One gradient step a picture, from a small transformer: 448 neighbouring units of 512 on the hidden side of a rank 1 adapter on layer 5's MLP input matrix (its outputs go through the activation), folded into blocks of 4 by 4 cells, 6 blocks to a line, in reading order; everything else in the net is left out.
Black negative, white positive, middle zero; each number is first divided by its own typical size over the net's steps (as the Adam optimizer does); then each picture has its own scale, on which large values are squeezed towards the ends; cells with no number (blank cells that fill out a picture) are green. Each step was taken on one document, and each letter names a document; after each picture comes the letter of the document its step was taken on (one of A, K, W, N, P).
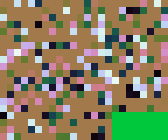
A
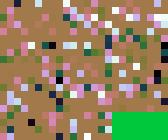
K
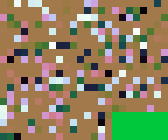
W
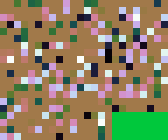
W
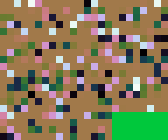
A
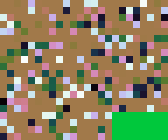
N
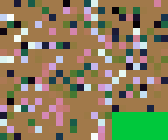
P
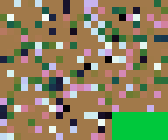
P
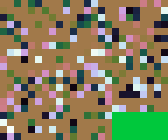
N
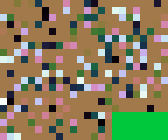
P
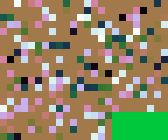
W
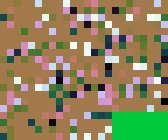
K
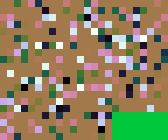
P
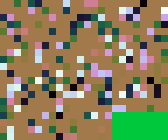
N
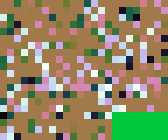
N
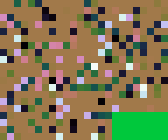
P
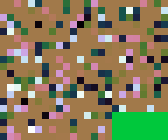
N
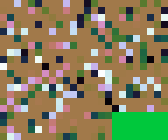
N
